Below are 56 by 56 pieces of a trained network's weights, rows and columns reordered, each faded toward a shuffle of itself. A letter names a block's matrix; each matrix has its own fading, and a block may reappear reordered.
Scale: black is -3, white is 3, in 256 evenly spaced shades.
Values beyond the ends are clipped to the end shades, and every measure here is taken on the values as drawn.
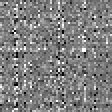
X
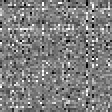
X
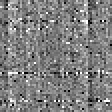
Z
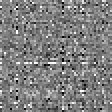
X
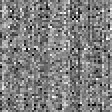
Z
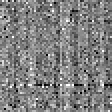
Z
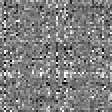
X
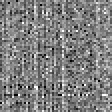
Z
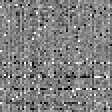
Z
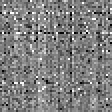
Z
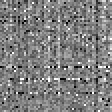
Z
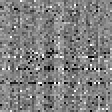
Z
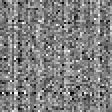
Z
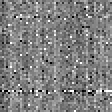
Z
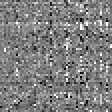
X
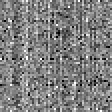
Z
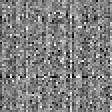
Z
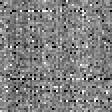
Z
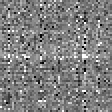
X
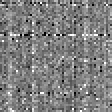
Z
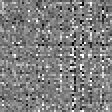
X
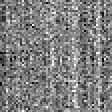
Z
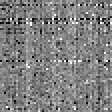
Z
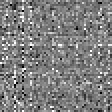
X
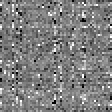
X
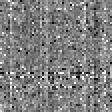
Z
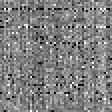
Z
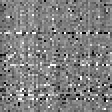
Z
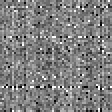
Z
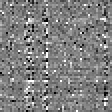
X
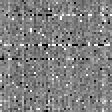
Z
